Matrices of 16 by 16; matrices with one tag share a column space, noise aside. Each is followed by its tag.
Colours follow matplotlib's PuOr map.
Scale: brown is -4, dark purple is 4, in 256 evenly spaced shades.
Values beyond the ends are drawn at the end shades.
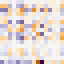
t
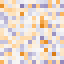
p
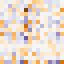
t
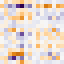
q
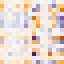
p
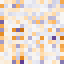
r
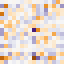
q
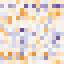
q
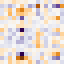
q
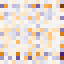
q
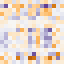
q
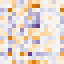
p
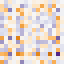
p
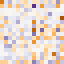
r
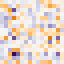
p
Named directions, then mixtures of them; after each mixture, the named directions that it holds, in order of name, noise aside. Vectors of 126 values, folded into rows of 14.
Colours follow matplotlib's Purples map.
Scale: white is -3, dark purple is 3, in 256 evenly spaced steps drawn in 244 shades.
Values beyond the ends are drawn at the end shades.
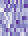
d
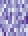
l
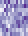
d, l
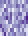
l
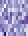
l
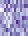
d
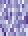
l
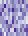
l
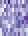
d, l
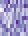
d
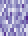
l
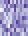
d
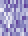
d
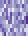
l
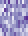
d, l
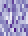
d, l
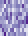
l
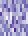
d, l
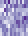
d, l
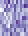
d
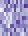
d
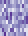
l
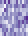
d, l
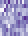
d, l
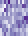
d, l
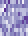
d, l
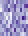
d, l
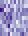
d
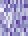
d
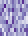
l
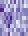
d
